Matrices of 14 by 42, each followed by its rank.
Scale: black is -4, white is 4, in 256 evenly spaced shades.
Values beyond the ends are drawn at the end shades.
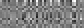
two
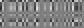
one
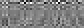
two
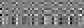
two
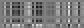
one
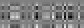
one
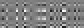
one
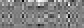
two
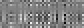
two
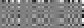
one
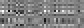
two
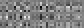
two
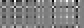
one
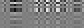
one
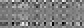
two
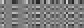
one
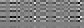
one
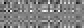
two
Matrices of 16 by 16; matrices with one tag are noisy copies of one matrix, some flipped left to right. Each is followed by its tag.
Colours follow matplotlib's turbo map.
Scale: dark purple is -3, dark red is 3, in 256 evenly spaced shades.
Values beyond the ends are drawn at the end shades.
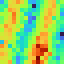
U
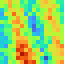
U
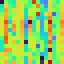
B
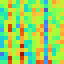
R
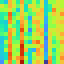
R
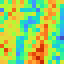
U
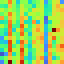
R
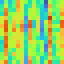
B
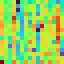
B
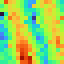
U
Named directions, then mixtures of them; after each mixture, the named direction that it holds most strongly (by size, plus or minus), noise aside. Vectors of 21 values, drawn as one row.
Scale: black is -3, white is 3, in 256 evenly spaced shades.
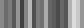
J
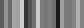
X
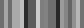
X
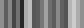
J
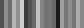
X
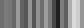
J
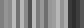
J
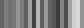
J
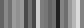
X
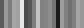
X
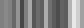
J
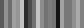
X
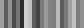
X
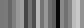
X
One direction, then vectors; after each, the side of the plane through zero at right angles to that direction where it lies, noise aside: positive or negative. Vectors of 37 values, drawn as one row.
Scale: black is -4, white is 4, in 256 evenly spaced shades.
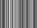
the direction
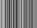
negative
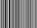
negative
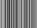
negative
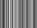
positive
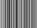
negative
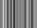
negative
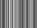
positive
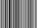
negative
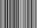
negative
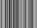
negative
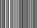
positive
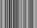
negative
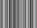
negative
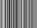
negative
